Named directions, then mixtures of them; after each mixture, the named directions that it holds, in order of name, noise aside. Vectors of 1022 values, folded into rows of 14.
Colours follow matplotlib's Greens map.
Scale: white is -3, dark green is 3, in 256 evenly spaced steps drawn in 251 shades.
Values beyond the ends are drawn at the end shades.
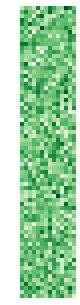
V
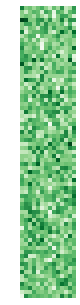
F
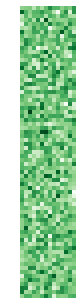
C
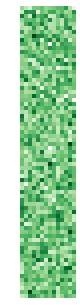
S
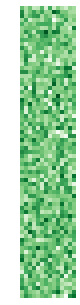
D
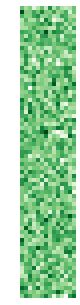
C, D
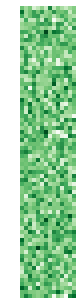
C, D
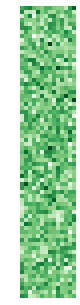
S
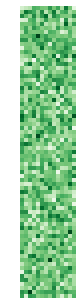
F, S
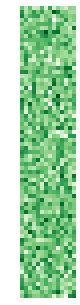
D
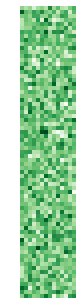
C, D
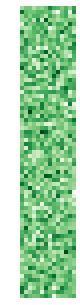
C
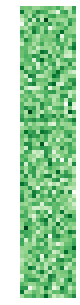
C, V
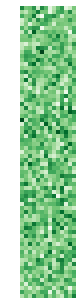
V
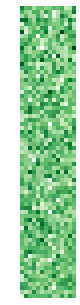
C, F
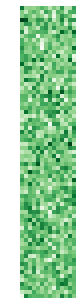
F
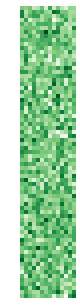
D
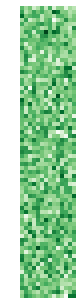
D
